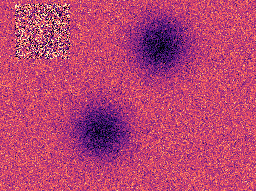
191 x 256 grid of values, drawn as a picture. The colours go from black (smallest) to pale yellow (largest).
Dips: two. Roughest part: top left. Mirror symmetry: none. Odd patch: rougher, in the top left.
